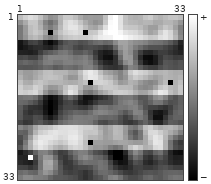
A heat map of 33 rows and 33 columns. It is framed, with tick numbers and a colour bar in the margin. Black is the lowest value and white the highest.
Lone odd cells: 6, 1 higher and 5 lower than their neighbours. Stripes: horizontal, repeating 3 times. Average level on the scale: 50%.
